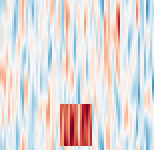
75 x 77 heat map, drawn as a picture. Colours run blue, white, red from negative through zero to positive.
Ninth with the highest average: bottom middle. Odd patch: higher, in the bottom middle. Average level on the scale: 50%. Grain: streaks running down.
